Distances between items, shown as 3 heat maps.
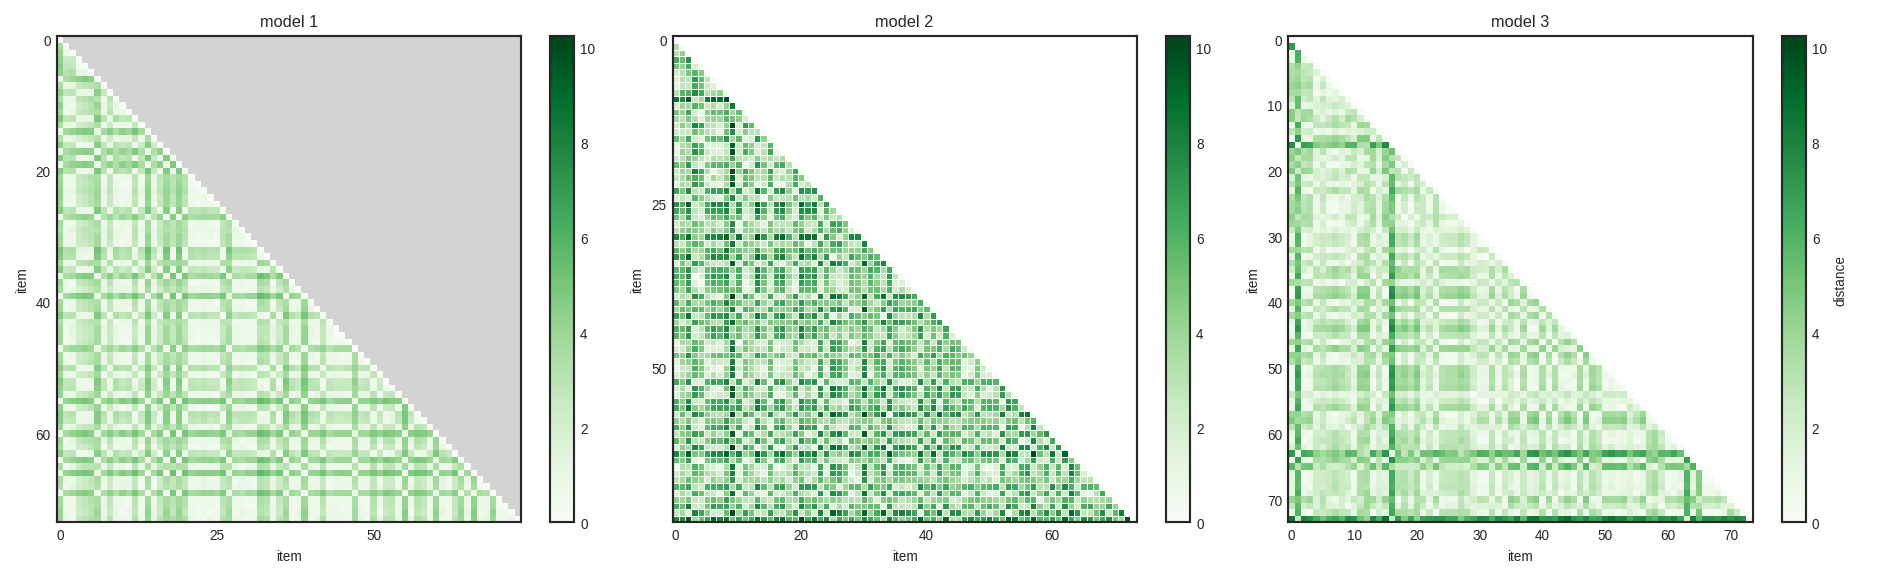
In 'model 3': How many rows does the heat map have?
74
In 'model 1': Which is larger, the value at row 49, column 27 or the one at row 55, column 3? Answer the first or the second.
the second
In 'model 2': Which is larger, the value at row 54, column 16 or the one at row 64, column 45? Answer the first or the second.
the second
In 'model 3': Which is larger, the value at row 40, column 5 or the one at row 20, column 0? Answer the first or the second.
the second
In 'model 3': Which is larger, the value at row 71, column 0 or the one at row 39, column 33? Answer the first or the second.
the first
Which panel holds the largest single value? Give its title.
model 2
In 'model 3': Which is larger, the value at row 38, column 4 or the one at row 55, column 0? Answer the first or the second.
the first
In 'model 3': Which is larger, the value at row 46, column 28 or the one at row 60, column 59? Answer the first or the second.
the second
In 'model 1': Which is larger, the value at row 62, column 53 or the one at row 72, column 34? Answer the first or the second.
the first
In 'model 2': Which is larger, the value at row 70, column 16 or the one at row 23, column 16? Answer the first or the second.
the second
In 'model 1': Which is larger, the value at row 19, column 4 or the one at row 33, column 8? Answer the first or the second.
the first
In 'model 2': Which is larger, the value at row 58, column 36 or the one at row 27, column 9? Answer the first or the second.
the second
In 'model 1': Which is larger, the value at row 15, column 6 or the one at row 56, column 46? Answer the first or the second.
the first
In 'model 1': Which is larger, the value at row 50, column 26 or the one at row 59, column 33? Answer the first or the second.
the second
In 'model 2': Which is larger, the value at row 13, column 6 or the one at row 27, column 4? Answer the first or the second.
the first
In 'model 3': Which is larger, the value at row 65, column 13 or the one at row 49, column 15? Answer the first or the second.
the first
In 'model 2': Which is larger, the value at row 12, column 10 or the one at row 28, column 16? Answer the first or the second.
the first
